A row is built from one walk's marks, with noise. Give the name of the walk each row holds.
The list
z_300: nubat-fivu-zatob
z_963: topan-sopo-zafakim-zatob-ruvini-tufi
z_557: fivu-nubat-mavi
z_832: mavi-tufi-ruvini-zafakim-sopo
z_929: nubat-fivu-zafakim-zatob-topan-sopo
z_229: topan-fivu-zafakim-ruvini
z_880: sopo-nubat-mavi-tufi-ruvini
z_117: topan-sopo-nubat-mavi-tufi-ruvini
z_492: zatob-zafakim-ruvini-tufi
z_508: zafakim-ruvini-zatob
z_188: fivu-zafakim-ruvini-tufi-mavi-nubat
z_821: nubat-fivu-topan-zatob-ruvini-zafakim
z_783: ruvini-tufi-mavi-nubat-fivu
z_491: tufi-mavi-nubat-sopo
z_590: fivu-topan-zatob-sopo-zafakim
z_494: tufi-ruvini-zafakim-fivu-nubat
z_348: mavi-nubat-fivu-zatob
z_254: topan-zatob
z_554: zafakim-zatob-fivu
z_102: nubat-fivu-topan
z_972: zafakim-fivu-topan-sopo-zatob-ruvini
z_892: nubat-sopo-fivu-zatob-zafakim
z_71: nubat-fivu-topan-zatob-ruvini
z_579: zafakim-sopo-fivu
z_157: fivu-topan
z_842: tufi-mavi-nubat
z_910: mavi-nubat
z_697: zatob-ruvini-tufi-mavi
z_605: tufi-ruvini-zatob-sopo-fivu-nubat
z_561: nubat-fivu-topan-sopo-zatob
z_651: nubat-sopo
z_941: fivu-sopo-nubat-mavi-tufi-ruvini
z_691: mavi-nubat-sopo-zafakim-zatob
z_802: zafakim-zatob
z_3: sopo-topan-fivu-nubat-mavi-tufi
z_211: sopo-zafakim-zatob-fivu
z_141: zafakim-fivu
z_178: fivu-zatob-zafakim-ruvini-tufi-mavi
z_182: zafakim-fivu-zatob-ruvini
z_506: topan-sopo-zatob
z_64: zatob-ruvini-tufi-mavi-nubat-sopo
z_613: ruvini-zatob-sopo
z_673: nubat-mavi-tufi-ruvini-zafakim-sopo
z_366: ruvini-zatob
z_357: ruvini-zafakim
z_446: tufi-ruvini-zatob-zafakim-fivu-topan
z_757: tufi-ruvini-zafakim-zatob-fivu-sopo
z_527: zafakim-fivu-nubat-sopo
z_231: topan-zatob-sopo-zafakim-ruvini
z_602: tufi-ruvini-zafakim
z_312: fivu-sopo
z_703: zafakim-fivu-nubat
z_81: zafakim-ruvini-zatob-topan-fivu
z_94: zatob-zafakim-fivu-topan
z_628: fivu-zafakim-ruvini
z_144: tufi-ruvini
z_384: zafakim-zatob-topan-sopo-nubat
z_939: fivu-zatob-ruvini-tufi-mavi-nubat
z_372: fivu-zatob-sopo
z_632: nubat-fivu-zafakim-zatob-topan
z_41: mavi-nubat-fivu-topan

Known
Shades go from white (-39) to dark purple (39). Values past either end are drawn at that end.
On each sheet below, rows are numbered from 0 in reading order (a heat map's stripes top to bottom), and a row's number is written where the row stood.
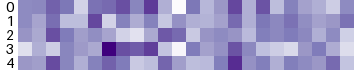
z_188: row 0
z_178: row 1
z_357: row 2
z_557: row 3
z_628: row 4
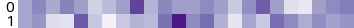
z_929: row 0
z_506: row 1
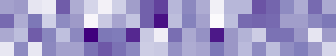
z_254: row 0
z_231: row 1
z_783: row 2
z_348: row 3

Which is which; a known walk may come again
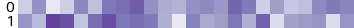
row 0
z_561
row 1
z_188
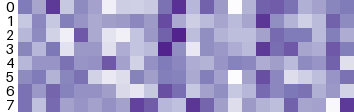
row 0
z_231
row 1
z_632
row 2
z_254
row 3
z_81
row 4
z_141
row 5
z_384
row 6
z_357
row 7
z_117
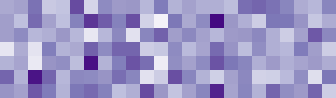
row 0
z_178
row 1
z_783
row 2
z_590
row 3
z_348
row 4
z_102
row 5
z_673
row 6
z_628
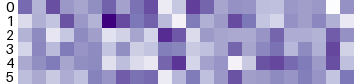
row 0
z_880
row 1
z_557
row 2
z_94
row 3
z_554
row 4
z_508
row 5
z_939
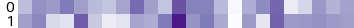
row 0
z_691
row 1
z_506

